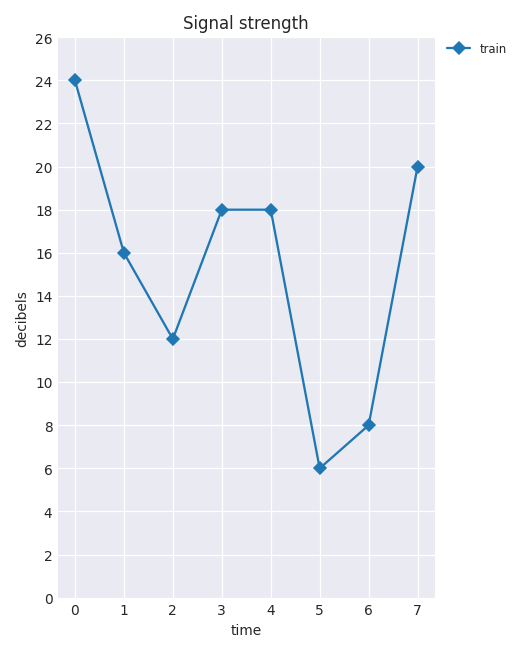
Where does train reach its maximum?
0
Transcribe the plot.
Title: Signal strength
x-axis: time, ticks 0 1 2 3 4 5 6 7
y-axis: decibels, ticks 0 2 4 6 8 10 12 14 16 18 20 22 24 26
Legend: train
Values:
train: 24 16 12 18 18 6 8 20
